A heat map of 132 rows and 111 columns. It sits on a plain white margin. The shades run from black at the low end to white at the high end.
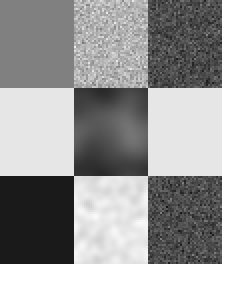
The table splits into 3 rows of 3 panels. Panel 1,1: middling, flat. Panel 1,2: high, fine-grained. Panel 1,3: low, fine-grained. Panel 2,1: very high, flat. Panel 2,2: low, smooth. Panel 2,3: very high, flat. Panel 3,1: very low, flat. Panel 3,2: very high, blotchy, faint in contrast. Panel 3,3: low, fine-grained.
